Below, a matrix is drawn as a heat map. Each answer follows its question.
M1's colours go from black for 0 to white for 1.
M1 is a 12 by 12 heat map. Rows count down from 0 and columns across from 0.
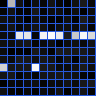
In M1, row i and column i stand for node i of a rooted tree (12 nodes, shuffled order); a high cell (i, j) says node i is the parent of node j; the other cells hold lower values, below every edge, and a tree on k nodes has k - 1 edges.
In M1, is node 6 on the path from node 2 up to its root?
no
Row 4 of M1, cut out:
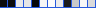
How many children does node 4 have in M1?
8
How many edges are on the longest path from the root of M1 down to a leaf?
2
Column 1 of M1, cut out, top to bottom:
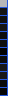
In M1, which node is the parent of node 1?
0
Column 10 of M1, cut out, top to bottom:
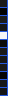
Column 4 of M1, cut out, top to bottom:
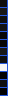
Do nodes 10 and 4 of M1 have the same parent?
no
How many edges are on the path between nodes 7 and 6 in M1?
2
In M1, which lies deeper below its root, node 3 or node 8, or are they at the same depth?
node 3
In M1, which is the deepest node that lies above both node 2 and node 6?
4
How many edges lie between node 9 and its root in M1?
2
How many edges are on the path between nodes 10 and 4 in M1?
1
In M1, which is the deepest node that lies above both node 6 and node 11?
4
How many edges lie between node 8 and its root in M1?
0
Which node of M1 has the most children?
4
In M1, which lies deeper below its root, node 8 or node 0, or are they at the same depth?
node 0
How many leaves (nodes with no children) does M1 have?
9
